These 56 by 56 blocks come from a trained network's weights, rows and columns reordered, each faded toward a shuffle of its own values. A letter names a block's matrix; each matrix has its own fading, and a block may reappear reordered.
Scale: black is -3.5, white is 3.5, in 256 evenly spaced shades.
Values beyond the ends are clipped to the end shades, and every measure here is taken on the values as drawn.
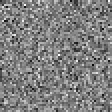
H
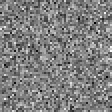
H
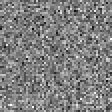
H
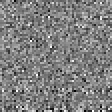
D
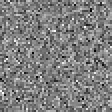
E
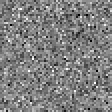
E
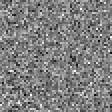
E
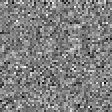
D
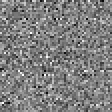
D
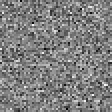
H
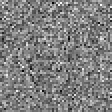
H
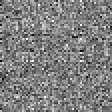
H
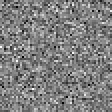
H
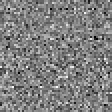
D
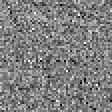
E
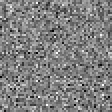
D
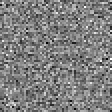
H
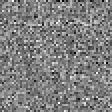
D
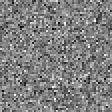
E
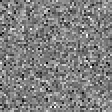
E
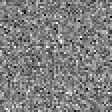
E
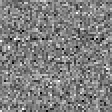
E
